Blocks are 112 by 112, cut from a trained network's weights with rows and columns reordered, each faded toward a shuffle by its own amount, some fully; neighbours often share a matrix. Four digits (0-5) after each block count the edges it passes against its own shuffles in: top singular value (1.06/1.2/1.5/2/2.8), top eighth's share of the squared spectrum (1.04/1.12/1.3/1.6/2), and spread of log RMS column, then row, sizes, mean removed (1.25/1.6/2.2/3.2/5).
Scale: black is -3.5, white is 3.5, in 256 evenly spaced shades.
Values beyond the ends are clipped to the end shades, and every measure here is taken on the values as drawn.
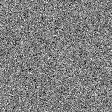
0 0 0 0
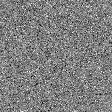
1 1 0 0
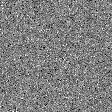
0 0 0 0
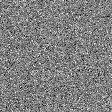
0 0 0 0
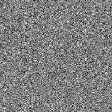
3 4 2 1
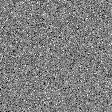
0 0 0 0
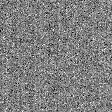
1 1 0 0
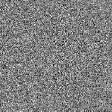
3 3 2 2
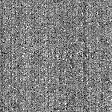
3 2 1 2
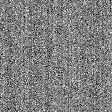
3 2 0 1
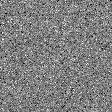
0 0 0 0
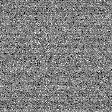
3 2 2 0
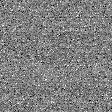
2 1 0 0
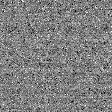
2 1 1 0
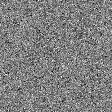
1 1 0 0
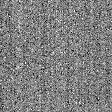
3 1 0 1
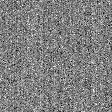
2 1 0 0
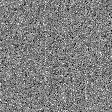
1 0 0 0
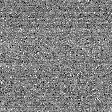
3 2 1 0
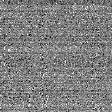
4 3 3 1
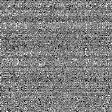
4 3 3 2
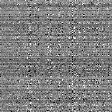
4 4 4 2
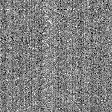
3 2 0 2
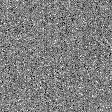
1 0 0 0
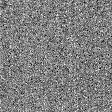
1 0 0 0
